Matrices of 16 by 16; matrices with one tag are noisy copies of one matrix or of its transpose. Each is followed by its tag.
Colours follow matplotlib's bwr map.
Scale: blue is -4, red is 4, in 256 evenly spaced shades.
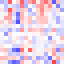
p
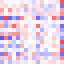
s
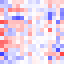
p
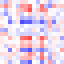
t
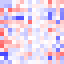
p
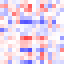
t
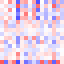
s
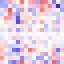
p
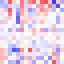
p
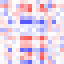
t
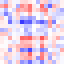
t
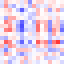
t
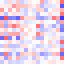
s
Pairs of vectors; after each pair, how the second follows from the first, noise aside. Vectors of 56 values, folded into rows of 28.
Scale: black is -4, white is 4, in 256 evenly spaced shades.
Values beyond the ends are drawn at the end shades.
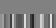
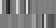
wrapped around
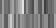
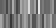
shuffled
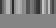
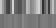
negated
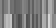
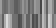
copied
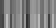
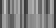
wrapped around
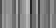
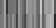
wrapped around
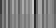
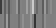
partly zeroed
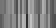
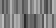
shuffled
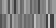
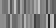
negated
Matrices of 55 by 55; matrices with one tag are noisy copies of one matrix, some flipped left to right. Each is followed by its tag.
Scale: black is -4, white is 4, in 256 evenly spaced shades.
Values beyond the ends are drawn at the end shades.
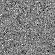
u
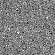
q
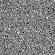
q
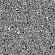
q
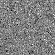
u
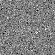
q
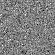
u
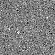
q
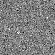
q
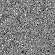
u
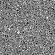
q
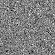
u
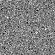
q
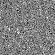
q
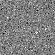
q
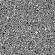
q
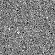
q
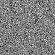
u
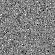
u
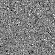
u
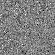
u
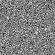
q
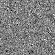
u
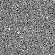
q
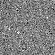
q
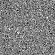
q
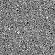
q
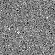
q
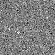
q
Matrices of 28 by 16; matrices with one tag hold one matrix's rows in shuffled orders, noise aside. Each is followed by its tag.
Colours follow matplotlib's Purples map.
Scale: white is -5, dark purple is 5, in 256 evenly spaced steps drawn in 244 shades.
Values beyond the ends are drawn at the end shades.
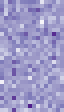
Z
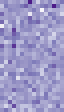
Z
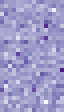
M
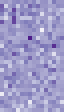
Z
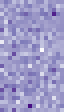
Z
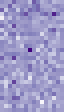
Z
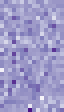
Z
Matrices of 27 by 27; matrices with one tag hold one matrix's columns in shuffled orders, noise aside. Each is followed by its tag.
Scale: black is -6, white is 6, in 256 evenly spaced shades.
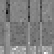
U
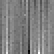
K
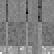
U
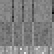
U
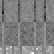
U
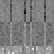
U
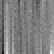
K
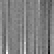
K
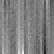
K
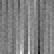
K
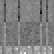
U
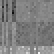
U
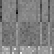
U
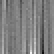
K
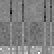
U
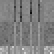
U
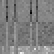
U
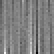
K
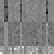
U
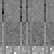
U
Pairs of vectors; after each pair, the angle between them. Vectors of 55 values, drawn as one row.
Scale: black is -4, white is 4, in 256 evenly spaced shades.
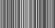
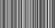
partly aligned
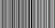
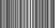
nearly opposite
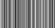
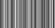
nearly opposite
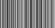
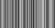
orthogonal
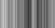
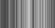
nearly opposite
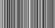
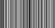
nearly opposite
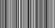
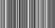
nearly opposite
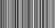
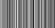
nearly opposite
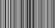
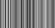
nearly parallel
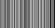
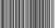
nearly opposite
